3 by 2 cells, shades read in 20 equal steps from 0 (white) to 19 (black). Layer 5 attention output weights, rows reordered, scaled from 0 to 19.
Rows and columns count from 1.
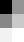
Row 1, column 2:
8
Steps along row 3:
down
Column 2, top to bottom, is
8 4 0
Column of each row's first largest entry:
1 1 1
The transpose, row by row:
19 9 1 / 8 4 0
